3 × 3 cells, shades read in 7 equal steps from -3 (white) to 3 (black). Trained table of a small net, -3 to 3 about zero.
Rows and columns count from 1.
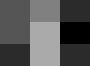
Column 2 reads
0 -1 -1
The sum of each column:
4 -2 7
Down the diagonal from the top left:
1 -1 2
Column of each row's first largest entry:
3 3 1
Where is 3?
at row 2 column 3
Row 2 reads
1 -1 3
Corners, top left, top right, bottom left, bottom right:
1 2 2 2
